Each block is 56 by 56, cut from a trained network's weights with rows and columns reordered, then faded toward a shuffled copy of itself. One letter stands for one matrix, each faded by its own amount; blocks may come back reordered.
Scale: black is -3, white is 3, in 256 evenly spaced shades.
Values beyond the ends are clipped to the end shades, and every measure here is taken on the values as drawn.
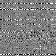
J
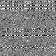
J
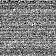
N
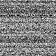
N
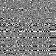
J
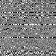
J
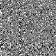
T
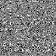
T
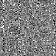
T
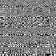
J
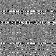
J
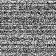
N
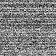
N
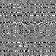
J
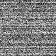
N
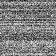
N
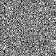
T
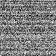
N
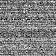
N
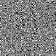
T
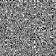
T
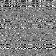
J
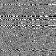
J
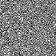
T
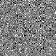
T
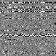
J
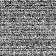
N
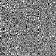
T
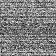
N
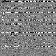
J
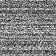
N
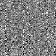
T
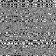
J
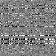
J
